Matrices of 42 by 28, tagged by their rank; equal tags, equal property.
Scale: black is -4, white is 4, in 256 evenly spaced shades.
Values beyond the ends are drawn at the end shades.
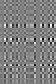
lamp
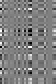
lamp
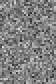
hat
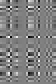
lamp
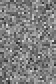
hat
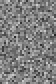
hat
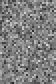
hat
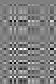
lamp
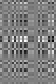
lamp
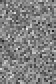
hat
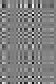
lamp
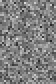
hat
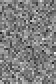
hat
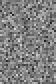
hat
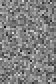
hat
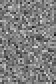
hat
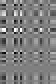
lamp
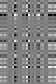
lamp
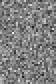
hat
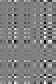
lamp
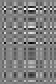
lamp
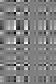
lamp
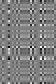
lamp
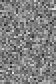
hat
